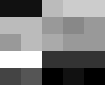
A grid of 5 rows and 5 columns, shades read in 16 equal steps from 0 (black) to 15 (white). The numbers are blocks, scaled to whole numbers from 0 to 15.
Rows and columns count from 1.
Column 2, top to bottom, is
1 11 11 15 5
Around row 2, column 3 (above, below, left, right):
11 10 11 8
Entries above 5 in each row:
3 5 5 2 0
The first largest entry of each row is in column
4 1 2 1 2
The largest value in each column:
15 15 11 12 12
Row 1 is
1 1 11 12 12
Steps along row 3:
up down down same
